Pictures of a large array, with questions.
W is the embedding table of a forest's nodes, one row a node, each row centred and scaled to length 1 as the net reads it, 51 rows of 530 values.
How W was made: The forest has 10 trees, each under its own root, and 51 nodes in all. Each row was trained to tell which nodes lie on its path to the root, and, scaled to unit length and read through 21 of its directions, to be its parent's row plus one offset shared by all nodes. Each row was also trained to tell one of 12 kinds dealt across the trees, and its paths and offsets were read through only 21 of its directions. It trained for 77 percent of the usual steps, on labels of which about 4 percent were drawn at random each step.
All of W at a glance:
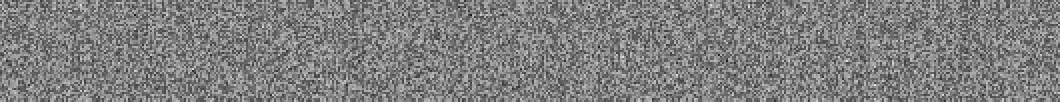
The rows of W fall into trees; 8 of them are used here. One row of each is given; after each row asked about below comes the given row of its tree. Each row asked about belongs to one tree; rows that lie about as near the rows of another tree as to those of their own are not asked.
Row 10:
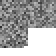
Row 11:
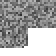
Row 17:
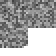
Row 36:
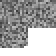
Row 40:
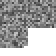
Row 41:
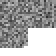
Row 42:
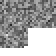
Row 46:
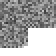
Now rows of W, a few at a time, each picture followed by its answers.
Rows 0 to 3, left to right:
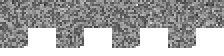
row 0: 17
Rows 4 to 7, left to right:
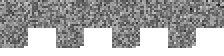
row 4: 40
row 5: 42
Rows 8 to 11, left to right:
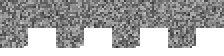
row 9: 46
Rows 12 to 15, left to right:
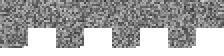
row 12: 41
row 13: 42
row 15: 42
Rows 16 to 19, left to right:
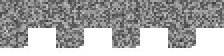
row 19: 17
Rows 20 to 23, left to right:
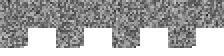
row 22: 42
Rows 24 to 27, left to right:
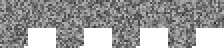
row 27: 40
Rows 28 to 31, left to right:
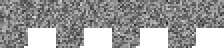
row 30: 42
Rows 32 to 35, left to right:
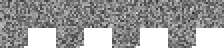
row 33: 10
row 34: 41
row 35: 41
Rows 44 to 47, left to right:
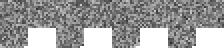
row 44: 36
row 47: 41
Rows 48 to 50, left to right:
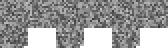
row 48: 40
